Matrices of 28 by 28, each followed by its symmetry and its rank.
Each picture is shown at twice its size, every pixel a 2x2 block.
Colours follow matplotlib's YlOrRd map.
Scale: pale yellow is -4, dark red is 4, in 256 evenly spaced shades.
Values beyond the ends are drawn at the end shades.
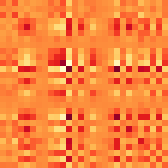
symmetric, rank two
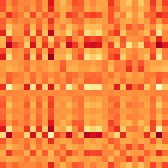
neither, rank two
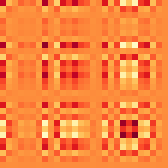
symmetric, rank one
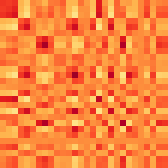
symmetric, rank two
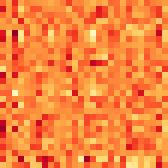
neither, rank five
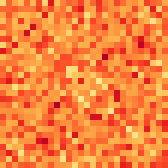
symmetric, full rank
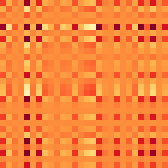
symmetric, rank one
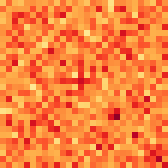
symmetric, full rank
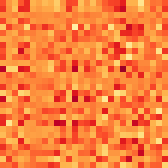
neither, rank five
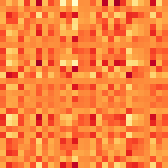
neither, rank two
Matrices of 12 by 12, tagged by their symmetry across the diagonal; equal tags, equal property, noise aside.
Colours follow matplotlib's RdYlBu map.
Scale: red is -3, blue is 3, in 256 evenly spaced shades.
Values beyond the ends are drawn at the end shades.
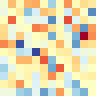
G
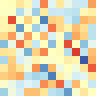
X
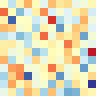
G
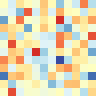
G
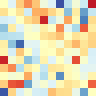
X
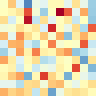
G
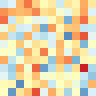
G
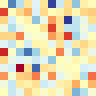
X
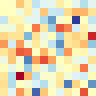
X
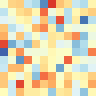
X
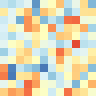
G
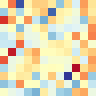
X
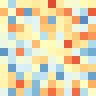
X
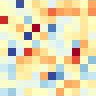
X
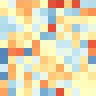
X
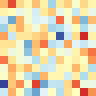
G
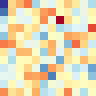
G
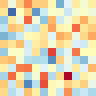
G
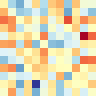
X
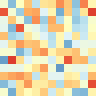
X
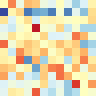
G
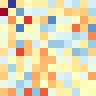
X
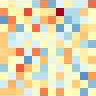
G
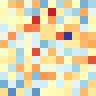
G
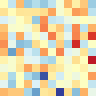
X
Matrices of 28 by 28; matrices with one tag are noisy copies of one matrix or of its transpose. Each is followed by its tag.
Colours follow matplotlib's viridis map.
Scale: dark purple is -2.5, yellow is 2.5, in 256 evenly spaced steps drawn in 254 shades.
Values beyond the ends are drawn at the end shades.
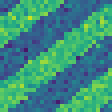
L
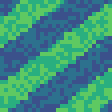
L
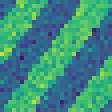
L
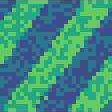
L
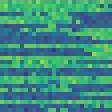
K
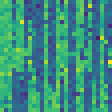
K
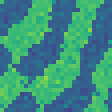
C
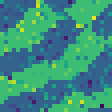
C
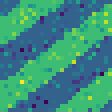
L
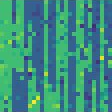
K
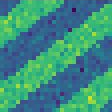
L
